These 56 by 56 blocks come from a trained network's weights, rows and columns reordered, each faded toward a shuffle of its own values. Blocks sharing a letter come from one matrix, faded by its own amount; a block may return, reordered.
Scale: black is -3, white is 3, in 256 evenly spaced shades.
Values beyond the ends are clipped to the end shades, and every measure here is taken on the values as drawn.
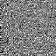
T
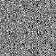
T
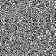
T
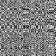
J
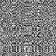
J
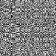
J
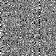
T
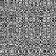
J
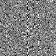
T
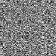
T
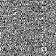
T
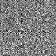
T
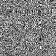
T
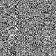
T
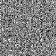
T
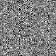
T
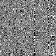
T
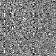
T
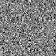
T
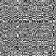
J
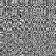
J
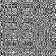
J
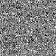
T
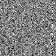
T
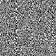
T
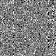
T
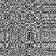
J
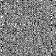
T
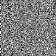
T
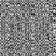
J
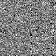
T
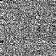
T
